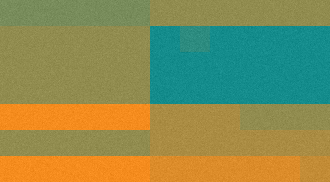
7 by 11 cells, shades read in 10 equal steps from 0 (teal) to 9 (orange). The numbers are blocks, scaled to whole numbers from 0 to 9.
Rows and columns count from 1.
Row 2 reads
5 5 5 5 5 0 1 0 0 0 0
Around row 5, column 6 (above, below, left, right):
0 6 9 6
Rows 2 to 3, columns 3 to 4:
5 5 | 5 5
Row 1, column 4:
4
